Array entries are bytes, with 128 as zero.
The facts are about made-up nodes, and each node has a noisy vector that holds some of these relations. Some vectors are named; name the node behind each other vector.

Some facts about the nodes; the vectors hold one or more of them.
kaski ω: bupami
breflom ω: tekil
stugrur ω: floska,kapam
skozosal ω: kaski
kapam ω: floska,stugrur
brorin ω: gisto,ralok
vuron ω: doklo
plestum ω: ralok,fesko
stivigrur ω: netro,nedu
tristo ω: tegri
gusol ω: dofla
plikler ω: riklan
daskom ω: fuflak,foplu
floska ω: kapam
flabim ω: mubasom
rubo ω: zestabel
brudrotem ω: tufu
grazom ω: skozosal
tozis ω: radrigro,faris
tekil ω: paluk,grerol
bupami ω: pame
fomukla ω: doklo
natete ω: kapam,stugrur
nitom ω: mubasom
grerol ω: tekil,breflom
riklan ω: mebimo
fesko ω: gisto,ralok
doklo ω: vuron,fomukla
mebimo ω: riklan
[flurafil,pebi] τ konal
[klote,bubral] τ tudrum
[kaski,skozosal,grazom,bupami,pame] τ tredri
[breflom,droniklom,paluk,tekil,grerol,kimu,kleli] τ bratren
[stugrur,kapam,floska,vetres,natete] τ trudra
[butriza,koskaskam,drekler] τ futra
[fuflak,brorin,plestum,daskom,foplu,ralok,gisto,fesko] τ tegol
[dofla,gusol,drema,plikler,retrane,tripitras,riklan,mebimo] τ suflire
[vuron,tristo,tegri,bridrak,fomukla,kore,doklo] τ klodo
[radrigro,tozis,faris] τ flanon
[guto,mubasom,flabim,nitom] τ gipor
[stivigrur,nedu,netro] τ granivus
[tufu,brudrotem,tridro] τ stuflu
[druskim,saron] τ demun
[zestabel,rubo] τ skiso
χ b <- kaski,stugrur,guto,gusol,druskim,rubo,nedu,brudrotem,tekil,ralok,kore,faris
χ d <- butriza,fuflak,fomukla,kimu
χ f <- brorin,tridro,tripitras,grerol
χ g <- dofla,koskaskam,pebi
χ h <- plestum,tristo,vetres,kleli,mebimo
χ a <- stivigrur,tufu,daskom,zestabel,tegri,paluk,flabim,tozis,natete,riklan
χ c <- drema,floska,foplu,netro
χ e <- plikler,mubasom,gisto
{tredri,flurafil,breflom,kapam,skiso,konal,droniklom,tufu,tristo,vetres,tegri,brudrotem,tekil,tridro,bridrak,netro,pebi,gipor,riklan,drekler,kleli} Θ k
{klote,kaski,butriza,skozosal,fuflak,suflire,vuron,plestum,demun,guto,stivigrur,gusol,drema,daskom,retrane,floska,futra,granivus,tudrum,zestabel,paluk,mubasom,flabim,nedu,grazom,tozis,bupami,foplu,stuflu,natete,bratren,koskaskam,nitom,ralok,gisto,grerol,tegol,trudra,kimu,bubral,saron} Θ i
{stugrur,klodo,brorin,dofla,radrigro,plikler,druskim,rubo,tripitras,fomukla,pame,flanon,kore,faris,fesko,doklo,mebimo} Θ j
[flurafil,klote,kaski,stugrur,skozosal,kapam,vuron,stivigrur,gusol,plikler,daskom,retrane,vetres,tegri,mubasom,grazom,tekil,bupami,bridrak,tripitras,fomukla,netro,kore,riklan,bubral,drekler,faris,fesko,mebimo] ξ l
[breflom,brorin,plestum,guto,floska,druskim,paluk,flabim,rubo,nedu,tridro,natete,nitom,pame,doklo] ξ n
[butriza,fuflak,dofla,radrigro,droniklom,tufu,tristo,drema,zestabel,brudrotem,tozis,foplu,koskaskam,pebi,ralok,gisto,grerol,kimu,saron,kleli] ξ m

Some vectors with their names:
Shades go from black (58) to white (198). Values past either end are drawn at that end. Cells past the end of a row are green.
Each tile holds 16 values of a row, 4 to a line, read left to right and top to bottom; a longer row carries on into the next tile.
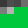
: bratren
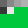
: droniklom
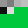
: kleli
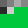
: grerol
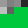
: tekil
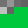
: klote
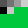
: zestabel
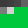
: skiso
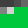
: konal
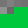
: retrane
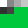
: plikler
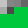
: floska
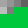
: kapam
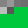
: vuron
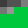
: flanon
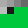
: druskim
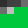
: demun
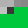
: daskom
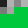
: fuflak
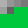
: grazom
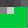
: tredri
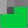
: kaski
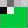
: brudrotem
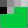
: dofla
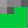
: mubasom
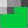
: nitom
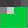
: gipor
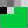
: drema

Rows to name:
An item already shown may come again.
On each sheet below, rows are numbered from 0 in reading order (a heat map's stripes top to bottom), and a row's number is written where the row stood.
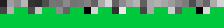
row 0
radrigro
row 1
suflire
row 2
retrane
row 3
drema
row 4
droniklom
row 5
gisto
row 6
tridro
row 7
drema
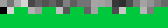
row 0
tozis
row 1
tegol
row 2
netro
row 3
ralok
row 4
suflire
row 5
kapam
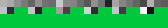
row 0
daskom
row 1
faris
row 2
floska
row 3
paluk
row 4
guto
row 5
pame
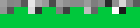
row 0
mubasom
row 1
plestum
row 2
tripitras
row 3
tekil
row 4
fesko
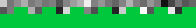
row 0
riklan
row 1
tegri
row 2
saron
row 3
natete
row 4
grerol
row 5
breflom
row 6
nedu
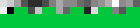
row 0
brorin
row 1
suflire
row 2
vetres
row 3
saron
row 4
flabim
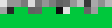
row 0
rubo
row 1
gusol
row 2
tufu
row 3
foplu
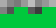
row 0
stivigrur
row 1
mebimo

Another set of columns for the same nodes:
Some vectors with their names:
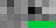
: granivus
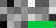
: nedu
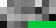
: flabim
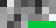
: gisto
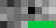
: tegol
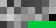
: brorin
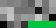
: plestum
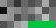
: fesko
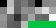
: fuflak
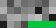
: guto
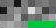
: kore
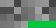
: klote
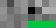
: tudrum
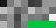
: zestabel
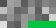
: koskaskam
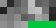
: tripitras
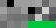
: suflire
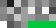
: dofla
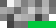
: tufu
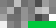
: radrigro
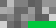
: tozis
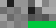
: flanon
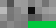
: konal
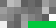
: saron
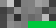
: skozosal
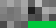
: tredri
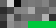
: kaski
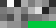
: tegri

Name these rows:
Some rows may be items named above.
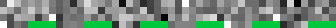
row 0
tufu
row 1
stivigrur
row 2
rubo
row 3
breflom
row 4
radrigro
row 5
daskom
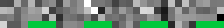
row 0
drema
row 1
netro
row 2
riklan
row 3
pame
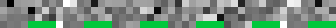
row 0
suflire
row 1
droniklom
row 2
vetres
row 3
paluk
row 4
mubasom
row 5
droniklom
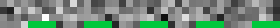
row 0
tekil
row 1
tridro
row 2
guto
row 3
druskim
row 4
retrane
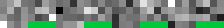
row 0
radrigro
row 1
faris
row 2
stivigrur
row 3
nitom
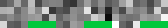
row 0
drema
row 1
gusol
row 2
grerol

